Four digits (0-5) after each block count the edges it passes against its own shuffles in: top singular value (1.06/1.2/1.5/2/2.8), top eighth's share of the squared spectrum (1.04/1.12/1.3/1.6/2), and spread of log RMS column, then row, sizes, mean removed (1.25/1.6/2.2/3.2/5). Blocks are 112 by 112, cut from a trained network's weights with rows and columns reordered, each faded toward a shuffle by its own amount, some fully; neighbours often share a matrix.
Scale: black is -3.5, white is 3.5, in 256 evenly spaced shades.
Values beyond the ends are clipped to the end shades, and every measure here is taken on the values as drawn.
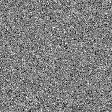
2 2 0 1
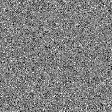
2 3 1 2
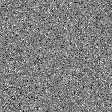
0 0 0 0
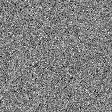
0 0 0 0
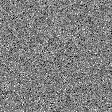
0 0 0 0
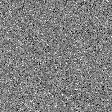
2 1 0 0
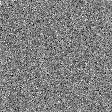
0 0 0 0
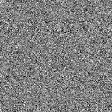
3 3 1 2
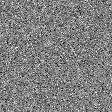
0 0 0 0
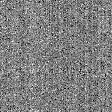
3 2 0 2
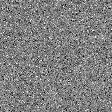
1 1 0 0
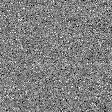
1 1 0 0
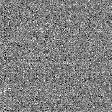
2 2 2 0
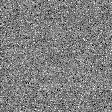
1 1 0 0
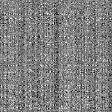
4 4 2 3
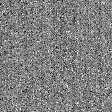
2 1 0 1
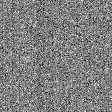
2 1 0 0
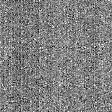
3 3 1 2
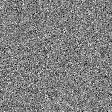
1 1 0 0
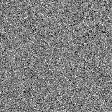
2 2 1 0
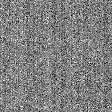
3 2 0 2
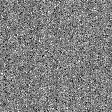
1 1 0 0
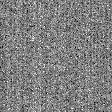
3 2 1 1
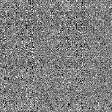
3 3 3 1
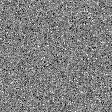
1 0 0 0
